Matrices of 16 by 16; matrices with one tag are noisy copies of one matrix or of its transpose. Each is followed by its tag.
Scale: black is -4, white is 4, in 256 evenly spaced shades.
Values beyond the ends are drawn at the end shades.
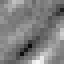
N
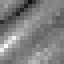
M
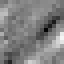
N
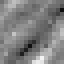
N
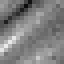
M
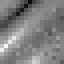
M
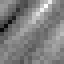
M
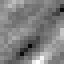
N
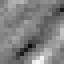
N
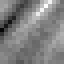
M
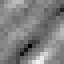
N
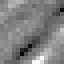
N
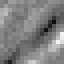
N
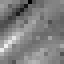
M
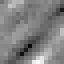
N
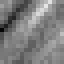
M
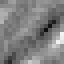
N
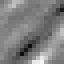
N
